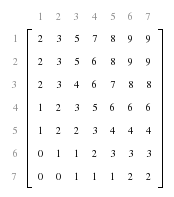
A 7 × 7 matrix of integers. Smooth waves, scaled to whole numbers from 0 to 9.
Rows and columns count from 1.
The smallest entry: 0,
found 3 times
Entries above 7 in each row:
3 3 2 0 0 0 0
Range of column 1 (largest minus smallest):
2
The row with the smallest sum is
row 7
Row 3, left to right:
2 3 4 6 7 8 8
